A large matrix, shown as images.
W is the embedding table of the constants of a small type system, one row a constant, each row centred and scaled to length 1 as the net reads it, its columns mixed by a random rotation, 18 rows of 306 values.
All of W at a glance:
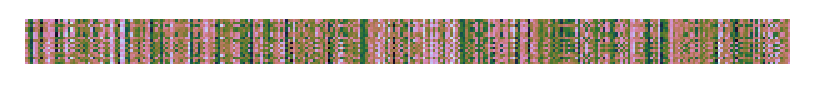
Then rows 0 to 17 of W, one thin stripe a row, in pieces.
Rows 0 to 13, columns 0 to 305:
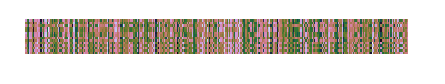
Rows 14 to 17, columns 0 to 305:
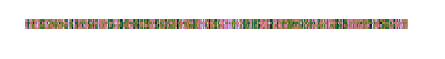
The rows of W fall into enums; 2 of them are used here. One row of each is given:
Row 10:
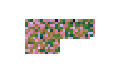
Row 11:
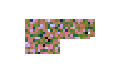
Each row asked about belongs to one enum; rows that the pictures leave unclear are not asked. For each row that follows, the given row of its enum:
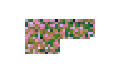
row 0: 10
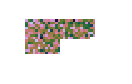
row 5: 10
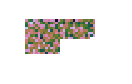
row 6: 10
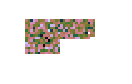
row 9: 11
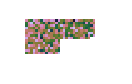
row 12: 10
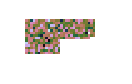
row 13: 11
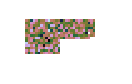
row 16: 11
